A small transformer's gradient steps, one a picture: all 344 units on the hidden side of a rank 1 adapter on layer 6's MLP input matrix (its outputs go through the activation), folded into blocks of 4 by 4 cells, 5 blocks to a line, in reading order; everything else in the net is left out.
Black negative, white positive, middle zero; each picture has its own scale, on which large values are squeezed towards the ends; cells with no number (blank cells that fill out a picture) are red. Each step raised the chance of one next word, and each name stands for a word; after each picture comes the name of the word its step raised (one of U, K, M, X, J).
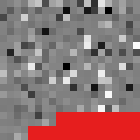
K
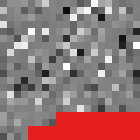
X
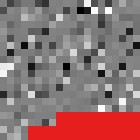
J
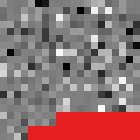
J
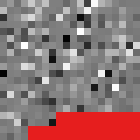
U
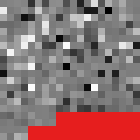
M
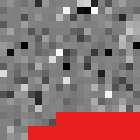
X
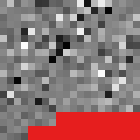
U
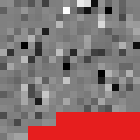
X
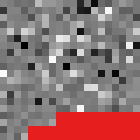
U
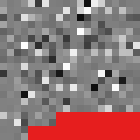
U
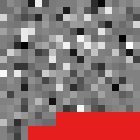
U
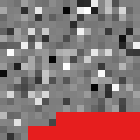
X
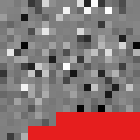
K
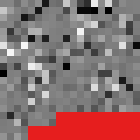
M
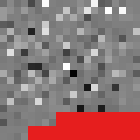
K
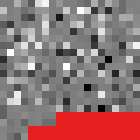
J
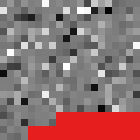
J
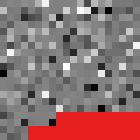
J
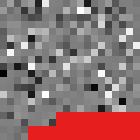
J
